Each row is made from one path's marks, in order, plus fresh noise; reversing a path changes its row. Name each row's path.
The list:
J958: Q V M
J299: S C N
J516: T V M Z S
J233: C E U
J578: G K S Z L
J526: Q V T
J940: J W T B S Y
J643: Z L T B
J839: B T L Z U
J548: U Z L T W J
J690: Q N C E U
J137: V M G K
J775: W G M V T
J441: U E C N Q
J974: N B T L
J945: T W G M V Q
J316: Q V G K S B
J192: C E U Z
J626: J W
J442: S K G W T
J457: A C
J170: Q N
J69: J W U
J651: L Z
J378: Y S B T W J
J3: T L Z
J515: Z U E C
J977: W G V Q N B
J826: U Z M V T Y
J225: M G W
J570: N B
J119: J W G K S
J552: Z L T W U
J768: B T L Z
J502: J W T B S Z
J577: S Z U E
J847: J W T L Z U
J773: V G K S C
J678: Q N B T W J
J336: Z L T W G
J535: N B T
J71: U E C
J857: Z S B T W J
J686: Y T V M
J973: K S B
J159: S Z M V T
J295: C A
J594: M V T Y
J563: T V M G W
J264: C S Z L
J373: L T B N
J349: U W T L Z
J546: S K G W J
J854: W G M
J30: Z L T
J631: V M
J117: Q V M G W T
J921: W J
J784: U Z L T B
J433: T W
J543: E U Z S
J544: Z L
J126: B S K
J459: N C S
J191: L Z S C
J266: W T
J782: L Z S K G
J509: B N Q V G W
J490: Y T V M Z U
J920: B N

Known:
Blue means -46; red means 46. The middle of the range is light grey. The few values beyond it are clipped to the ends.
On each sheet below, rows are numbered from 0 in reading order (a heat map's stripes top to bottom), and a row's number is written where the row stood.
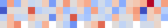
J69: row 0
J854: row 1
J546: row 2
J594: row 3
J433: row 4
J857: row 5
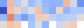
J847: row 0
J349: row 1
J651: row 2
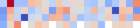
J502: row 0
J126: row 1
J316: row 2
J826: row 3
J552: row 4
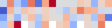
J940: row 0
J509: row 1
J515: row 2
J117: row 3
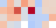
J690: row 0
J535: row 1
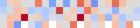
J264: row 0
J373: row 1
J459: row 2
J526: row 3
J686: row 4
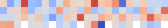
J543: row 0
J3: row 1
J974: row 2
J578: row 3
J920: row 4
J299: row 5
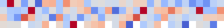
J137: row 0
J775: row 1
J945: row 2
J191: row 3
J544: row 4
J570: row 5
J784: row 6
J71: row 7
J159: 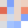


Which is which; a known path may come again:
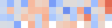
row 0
J826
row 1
J958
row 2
J191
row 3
J563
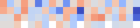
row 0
J225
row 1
J30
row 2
J839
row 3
J170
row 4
J768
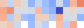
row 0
J316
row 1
J349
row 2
J516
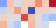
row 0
J233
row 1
J490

